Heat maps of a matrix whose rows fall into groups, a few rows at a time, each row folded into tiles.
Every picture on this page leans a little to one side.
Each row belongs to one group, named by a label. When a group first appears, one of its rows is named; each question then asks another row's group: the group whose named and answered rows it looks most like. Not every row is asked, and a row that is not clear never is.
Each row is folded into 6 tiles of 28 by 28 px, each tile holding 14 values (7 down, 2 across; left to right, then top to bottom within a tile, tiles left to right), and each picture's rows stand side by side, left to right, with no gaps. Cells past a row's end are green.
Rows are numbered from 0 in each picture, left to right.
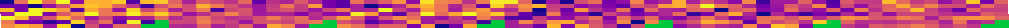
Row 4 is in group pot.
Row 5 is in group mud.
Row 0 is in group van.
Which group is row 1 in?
pot
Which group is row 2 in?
van
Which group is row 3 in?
pot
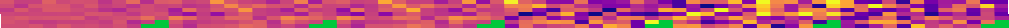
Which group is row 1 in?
mud
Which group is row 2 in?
mud
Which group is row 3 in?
pot
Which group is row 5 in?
pot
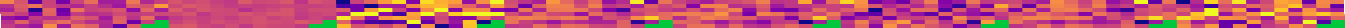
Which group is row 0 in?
pot
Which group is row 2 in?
van
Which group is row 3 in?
mud
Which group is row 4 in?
mud
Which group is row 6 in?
mud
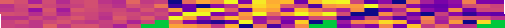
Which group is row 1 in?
van
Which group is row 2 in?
pot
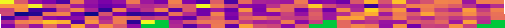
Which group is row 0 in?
pot
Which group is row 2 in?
van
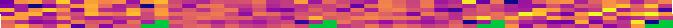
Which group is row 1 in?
mud
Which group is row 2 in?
mud
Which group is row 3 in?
van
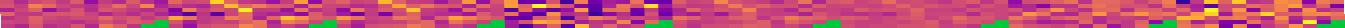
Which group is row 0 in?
pot
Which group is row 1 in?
mud
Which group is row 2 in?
mud
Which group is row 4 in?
mud
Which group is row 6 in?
van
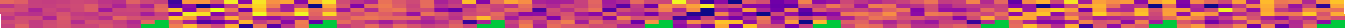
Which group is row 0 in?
pot
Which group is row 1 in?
van
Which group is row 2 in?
mud
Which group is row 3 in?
pot
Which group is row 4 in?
pot
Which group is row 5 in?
mud
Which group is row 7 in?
van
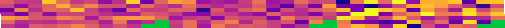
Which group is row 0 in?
mud
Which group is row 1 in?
pot
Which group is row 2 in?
van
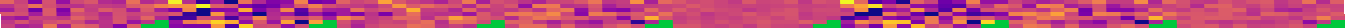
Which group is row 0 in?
pot
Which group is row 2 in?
mud
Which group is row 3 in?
mud
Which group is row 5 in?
pot
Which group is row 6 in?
mud
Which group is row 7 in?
mud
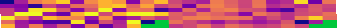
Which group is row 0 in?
van
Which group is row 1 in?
mud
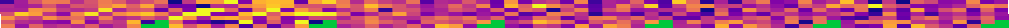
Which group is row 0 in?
van
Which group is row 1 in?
van
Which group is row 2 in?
pot
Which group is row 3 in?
pot
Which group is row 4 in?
pot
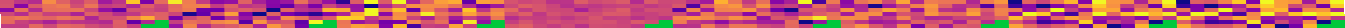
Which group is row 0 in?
mud
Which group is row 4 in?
mud
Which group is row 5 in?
van
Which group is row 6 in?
van
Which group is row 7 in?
van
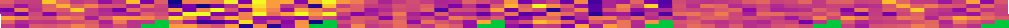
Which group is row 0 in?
mud
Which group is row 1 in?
van
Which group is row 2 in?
pot
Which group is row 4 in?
mud
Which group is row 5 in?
mud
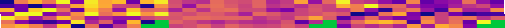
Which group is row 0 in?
van
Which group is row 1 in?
mud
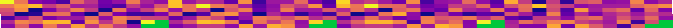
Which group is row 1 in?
pot
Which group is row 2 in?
pot
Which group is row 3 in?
pot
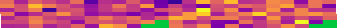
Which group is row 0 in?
pot
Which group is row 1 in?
van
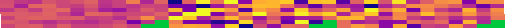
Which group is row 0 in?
mud
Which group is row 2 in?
van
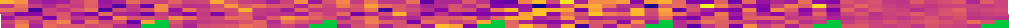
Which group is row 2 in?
pot
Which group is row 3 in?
van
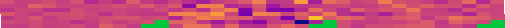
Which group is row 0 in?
pot
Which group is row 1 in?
mud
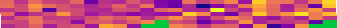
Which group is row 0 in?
pot
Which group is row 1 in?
van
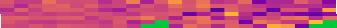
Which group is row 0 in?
mud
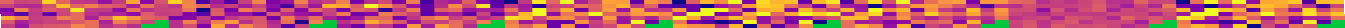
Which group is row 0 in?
mud
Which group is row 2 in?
pot
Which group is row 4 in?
van
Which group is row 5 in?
van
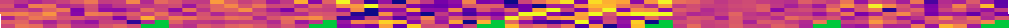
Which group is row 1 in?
mud
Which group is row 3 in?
van
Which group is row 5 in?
pot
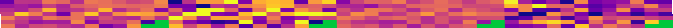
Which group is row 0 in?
van
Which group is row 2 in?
van
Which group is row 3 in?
pot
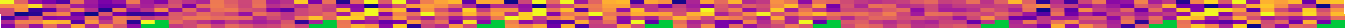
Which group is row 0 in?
pot
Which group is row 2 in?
van
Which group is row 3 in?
van
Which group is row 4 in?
van
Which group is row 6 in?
pot
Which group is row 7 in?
van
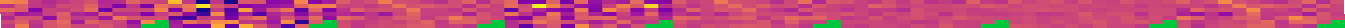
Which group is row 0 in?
pot
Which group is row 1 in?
pot
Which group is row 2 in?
mud
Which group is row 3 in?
pot
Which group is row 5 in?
pot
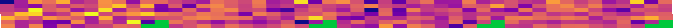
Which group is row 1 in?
mud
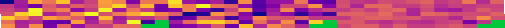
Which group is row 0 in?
van
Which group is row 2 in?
mud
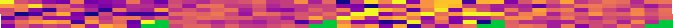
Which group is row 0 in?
pot
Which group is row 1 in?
mud
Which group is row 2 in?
van
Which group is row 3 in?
van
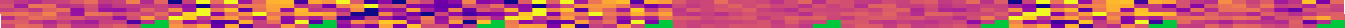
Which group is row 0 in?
mud
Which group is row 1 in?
van
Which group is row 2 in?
pot
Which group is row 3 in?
van
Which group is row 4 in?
mud
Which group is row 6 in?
van
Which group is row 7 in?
mud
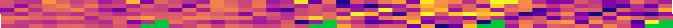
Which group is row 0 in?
mud
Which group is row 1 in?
mud
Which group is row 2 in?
van
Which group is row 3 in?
pot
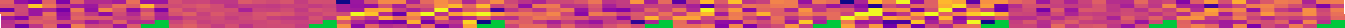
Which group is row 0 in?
pot
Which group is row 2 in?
van
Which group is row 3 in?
mud
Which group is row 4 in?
van
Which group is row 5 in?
van
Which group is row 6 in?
pot
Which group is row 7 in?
van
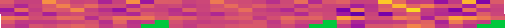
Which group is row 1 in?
mud
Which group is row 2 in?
mud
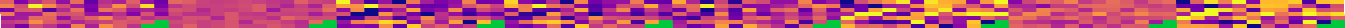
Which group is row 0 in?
pot
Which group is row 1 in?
pot
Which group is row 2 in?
pot
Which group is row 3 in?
pot
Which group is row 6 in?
van
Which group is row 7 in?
van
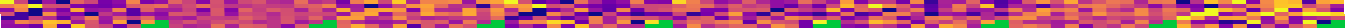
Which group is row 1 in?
pot
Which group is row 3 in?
pot
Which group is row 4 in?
pot
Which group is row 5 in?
pot
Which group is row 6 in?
van
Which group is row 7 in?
van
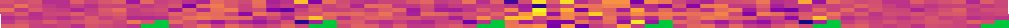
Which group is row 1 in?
mud
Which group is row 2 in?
mud
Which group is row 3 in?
van
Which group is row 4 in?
mud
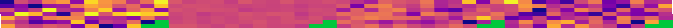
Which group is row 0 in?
van
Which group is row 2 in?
mud
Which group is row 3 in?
pot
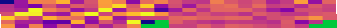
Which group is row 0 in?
van
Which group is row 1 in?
mud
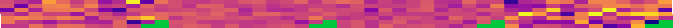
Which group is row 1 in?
mud
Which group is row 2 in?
pot
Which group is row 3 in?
van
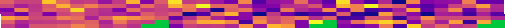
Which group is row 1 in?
pot
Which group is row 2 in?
pot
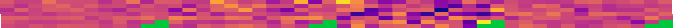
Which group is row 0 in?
mud
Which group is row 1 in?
mud
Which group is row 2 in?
pot
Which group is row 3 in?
mud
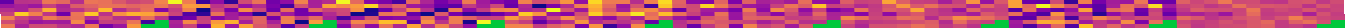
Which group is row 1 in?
pot
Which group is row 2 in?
pot
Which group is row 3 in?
van
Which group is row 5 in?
mud
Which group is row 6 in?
pot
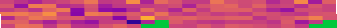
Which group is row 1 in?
mud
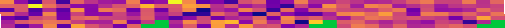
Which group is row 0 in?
pot
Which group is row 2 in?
mud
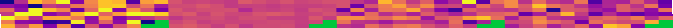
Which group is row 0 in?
van
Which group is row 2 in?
mud
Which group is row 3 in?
pot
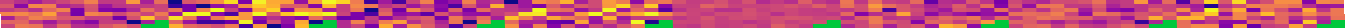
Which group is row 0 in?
mud
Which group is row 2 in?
pot
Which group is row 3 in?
van
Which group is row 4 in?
pot
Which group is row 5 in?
pot
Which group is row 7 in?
van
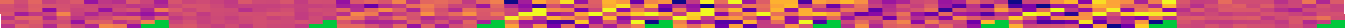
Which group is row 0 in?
pot
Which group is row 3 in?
van
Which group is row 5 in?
pot
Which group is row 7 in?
mud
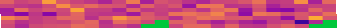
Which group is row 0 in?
mud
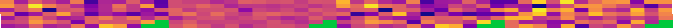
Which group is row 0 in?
pot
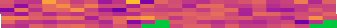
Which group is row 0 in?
mud
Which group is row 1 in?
mud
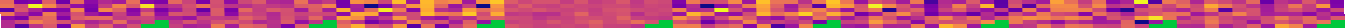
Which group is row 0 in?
pot
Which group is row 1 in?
pot
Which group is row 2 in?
van
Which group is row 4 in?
van
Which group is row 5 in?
pot
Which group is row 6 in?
mud
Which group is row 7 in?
pot
